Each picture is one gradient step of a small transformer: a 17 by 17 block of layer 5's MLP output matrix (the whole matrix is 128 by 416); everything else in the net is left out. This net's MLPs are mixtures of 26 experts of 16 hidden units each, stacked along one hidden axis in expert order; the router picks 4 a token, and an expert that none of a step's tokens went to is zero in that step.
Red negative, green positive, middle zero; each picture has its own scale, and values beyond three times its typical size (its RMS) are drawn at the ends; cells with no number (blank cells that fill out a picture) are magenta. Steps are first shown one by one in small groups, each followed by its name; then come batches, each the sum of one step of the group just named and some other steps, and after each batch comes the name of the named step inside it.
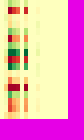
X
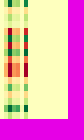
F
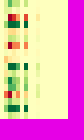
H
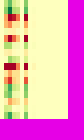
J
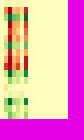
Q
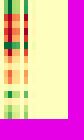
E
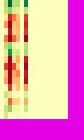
J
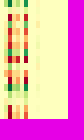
F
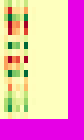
Q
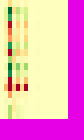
X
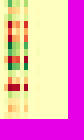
X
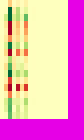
Q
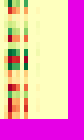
X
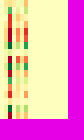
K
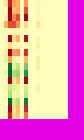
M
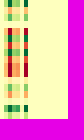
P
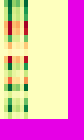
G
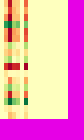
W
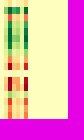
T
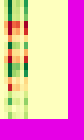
G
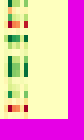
T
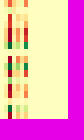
K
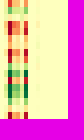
M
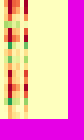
W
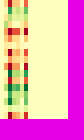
W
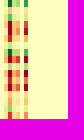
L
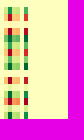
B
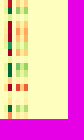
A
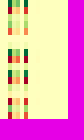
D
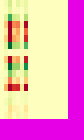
L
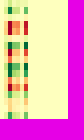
B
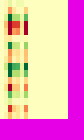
L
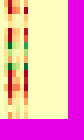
D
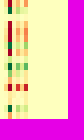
A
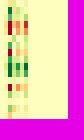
A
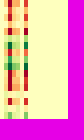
B
